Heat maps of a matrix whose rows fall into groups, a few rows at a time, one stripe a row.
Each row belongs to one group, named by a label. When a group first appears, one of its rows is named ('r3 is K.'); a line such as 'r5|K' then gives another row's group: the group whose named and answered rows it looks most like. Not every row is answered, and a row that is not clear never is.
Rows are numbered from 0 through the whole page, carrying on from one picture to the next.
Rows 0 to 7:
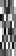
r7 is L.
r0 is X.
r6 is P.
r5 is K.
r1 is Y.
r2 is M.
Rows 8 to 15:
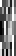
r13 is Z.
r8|K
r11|M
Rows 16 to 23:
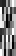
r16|L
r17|K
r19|Y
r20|L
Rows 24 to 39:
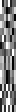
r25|Y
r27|Y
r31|L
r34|Y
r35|Y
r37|K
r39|P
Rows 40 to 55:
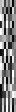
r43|P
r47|M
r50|K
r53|L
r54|P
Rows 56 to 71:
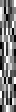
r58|Y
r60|P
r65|M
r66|K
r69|K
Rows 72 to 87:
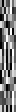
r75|Y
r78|M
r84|Y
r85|Z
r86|L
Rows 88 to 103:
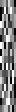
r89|M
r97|P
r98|L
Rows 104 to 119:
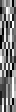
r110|P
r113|P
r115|L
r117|L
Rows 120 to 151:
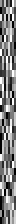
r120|Z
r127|K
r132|X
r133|P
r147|X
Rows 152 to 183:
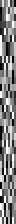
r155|L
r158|Y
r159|Y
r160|P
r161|M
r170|M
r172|P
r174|Z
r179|K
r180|M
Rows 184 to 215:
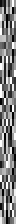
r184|L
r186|Y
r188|K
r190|L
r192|P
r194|X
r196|K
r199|K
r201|P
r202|Z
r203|X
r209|K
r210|P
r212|Z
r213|M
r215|Y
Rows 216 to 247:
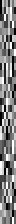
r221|Z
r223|X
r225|P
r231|X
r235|Y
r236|L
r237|Z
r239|Y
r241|L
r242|P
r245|Y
